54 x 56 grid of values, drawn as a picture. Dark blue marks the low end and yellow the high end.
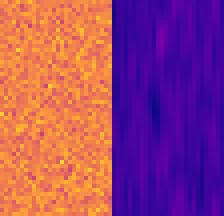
It is made of 1 by 2 panels. Panel 1,1: high, fine-grained. Panel 1,2: very low, streaked downward, faint in contrast.
